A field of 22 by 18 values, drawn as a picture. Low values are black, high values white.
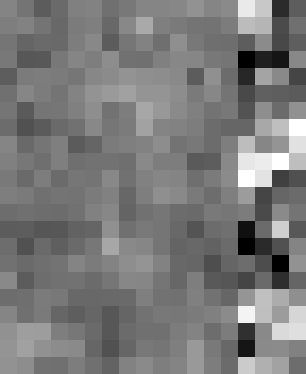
Average level on the scale: 50%. Seam: vertical, 80% of the way across, the left part calmer. Slope: none.
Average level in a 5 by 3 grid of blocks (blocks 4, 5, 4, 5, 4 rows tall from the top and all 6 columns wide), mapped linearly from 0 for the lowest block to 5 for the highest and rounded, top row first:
2 3 1 | 2 4 3 | 2 2 5 | 1 2 0 | 3 2 5
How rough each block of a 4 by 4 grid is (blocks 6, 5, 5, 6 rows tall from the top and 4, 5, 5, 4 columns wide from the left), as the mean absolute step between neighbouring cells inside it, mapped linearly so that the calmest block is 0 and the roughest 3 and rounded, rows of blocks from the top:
0003 / 0003 / 0003 / 0003
